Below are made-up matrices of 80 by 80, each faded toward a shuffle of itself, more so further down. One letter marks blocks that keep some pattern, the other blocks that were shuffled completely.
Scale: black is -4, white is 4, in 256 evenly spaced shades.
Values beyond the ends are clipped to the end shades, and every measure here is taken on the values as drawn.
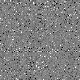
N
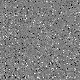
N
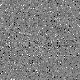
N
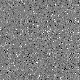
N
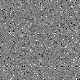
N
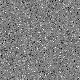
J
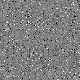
N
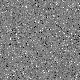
J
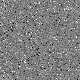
J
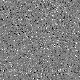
N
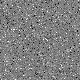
J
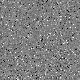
N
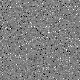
N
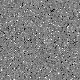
N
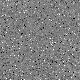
J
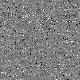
N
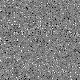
N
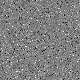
J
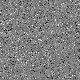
J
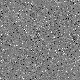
N
